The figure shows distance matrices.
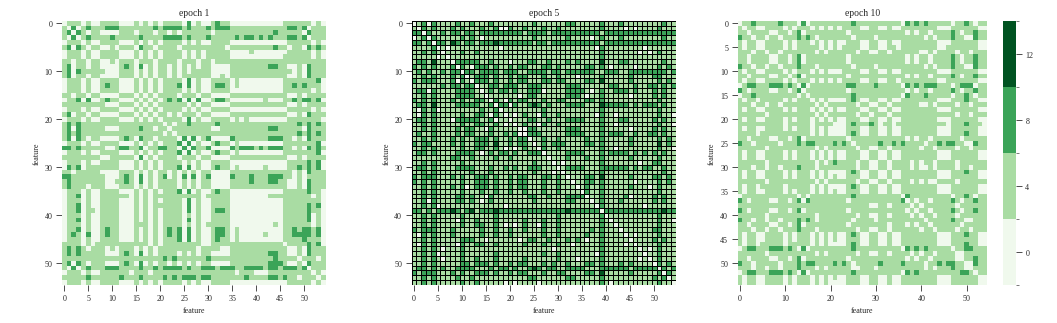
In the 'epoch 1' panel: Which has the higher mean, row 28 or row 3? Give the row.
3
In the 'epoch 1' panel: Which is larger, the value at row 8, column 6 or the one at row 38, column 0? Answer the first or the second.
the first
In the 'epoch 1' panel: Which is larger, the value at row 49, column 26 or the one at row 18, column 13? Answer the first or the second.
the first
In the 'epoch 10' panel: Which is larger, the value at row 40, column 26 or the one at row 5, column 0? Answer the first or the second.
the second
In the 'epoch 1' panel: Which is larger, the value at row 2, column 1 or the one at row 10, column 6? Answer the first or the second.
the first
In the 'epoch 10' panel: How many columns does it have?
55
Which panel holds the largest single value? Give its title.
epoch 5
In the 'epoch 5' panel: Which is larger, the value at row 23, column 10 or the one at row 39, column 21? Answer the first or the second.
the second
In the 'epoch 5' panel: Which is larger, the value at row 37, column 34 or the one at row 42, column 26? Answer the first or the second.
the first
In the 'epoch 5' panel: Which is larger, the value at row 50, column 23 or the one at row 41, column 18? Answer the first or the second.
the first
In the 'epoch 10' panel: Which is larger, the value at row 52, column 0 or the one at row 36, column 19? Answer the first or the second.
the second
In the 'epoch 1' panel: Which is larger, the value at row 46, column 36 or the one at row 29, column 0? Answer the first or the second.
the first
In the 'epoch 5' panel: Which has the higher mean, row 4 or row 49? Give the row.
4
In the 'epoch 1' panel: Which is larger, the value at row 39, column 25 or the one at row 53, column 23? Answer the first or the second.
the second
